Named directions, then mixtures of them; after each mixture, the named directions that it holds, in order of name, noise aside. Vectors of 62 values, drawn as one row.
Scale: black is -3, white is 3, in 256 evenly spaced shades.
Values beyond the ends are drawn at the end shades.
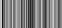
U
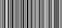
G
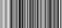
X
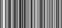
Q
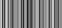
G, U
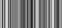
G, Q, U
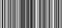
G, Q, U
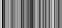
G, U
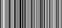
Q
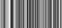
G, Q, X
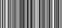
G, Q, U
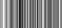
X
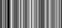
Q, U, X
